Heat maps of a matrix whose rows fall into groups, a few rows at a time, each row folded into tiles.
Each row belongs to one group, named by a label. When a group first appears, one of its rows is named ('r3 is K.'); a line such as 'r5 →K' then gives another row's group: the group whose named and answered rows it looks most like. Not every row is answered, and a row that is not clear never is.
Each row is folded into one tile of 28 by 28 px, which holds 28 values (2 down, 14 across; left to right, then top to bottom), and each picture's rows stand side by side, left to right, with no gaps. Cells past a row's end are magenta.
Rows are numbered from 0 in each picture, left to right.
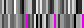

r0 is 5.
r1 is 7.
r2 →7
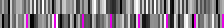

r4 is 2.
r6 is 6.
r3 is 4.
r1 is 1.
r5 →1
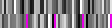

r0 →5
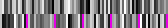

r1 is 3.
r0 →7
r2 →4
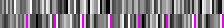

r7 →3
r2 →2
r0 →1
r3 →3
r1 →7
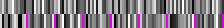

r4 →7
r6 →1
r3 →5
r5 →3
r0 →7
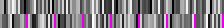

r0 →4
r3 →4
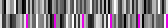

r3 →1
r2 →1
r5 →2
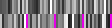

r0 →2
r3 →6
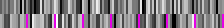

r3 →3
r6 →1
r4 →6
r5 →6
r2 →3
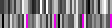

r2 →6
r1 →2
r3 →6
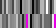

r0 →5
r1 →2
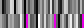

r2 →6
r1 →1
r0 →6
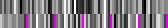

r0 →5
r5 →6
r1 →5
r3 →6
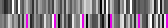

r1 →3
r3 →7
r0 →2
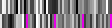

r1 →4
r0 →7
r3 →4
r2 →5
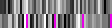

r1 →7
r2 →7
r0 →2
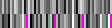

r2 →5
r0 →1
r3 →3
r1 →7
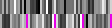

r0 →1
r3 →2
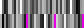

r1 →3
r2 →5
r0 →6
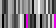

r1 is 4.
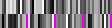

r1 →3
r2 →4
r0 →3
